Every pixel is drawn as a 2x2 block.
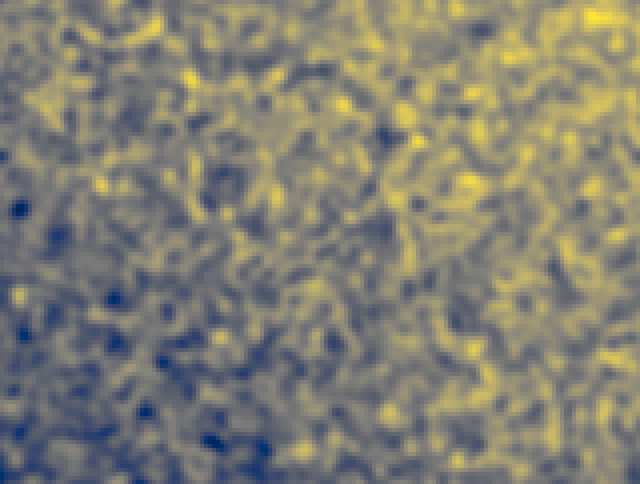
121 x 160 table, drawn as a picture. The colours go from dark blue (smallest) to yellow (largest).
No row or column stands out. The field is mottled with small blotches. The ninth with the lowest average is the bottom left. No lone cell stands out from its neighbours. The halves do not mirror each other. The values follow a bell shape. The top right is the ninth with the highest average. Values rise toward the top right.
